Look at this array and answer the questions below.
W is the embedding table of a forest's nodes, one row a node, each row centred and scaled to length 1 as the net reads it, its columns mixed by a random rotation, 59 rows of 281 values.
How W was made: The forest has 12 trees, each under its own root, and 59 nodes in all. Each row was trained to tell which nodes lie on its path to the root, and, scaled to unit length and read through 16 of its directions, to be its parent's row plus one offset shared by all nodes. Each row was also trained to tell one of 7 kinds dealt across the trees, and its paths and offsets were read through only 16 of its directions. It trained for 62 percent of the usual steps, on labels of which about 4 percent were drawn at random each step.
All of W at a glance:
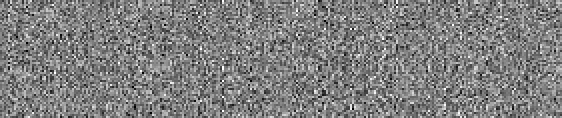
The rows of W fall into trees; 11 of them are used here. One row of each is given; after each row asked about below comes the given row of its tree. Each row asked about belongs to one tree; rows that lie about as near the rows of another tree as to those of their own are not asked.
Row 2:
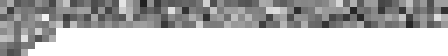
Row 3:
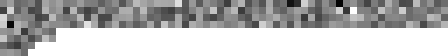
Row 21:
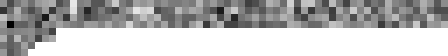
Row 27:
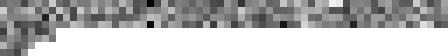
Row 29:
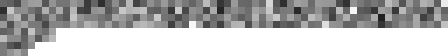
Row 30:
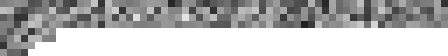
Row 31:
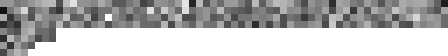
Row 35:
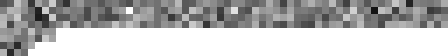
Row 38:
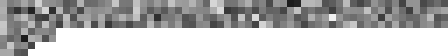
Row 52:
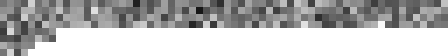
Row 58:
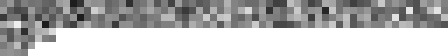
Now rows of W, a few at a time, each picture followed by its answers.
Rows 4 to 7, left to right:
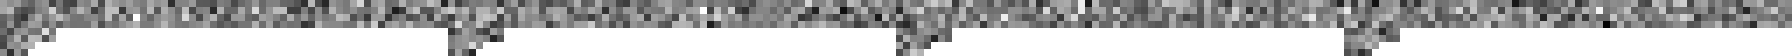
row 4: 30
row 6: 31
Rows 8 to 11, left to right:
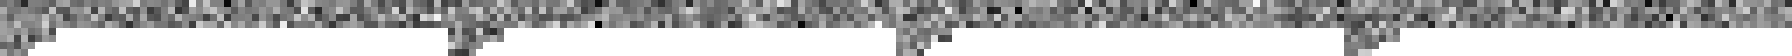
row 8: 3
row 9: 27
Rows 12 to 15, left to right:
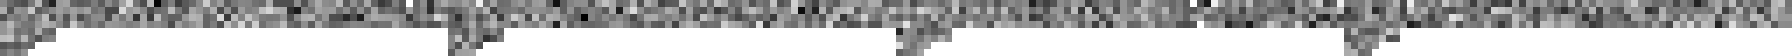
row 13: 52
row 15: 31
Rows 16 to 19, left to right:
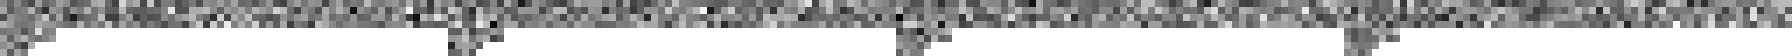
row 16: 58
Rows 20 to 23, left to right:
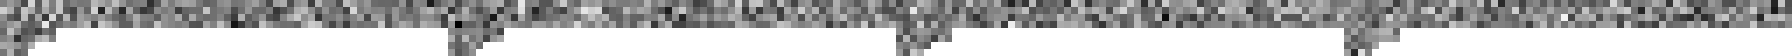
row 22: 35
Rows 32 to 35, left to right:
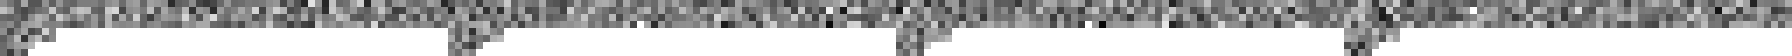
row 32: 30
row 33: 58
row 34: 58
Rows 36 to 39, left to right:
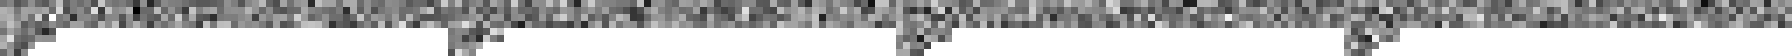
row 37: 3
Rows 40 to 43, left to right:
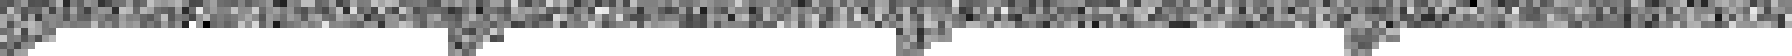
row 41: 31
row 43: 35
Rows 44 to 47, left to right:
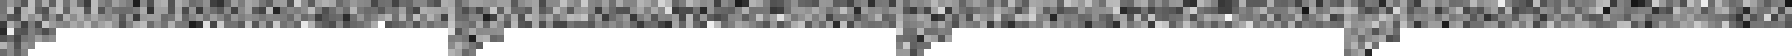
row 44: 52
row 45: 38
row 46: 38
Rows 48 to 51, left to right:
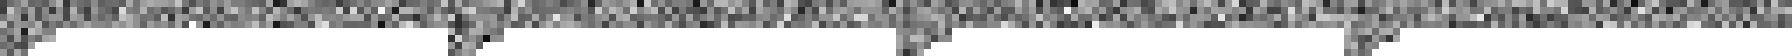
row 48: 58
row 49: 31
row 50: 21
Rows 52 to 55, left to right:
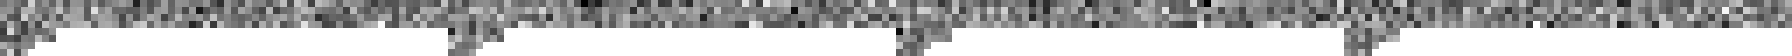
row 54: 29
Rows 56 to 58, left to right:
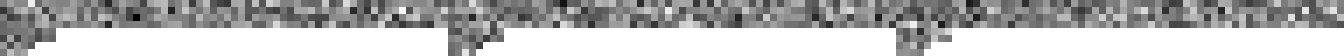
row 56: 52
